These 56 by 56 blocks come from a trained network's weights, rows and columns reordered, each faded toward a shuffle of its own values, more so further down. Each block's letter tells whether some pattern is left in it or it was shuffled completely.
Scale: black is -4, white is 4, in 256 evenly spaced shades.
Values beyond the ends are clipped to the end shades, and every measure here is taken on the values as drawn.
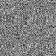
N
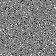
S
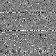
N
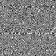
N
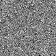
S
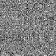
N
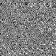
N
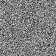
S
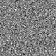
N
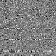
N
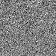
S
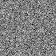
S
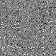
N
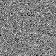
N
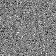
S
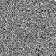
N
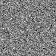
S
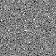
N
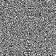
N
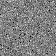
S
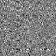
N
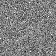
S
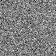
S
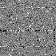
N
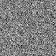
N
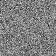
S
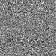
N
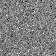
S
